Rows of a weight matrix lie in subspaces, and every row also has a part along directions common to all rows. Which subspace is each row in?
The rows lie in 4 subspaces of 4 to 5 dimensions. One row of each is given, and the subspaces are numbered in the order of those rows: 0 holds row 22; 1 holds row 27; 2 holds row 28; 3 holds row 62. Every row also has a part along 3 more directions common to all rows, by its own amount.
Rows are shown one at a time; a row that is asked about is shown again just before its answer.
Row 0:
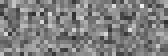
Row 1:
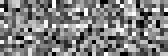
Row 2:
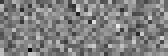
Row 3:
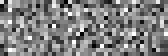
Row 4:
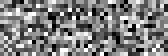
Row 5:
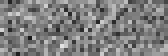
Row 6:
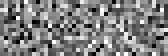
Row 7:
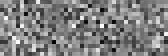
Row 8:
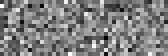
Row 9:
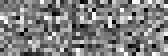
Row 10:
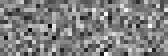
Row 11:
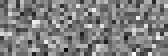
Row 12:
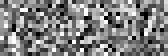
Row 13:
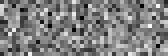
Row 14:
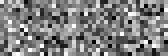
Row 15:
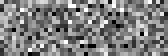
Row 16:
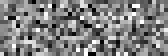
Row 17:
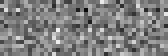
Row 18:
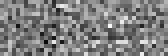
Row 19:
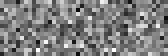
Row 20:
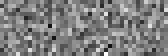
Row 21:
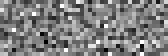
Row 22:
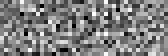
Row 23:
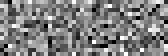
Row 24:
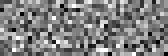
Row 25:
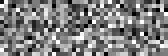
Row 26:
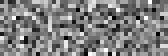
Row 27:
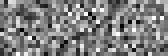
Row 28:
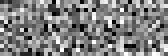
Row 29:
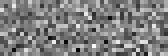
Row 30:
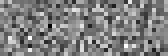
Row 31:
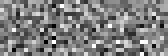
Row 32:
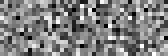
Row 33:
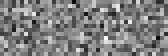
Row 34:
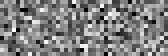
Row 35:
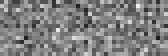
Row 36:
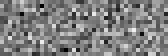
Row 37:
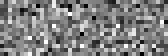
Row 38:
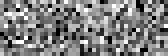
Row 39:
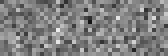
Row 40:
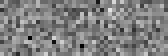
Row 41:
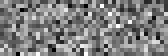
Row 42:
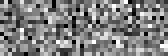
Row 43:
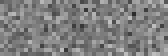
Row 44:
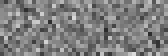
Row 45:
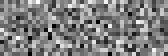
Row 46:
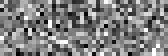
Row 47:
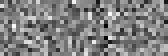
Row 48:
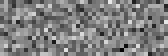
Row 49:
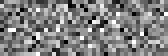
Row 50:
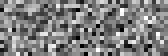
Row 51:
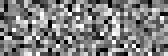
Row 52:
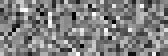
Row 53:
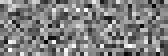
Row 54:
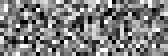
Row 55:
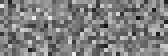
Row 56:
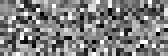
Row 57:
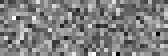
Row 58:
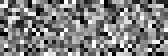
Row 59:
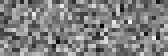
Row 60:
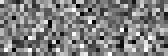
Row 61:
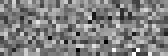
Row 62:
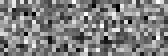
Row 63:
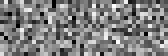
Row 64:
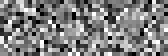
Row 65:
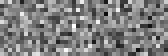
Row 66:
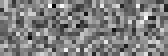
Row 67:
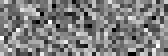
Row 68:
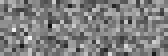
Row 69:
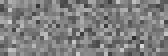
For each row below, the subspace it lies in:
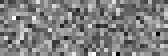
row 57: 3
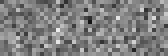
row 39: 1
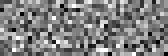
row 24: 2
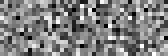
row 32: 2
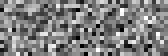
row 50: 1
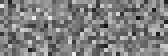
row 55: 3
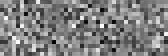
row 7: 3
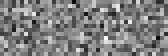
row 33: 3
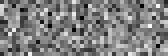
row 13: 0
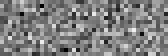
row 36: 0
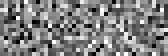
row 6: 3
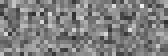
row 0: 0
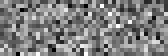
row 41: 2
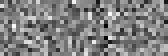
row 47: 3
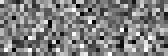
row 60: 1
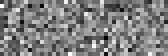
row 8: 0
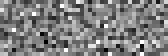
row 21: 2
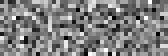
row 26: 3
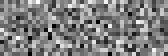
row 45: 2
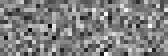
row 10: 0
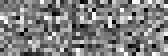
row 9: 2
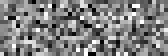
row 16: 3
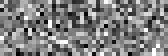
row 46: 0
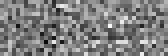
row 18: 2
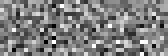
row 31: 2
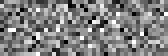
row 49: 1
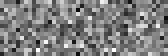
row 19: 1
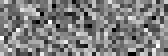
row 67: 0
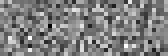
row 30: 1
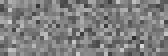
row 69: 2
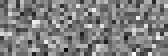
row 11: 3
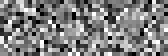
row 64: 0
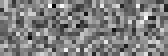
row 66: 1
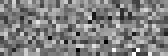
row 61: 2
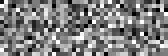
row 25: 1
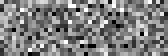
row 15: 1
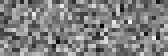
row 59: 3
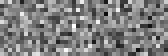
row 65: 0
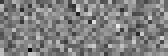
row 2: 1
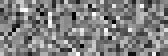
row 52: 0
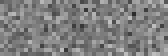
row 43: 2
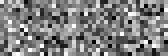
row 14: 3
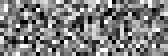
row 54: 3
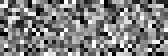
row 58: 0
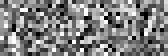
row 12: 1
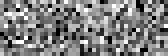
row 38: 1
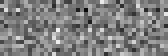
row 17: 1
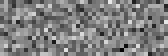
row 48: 2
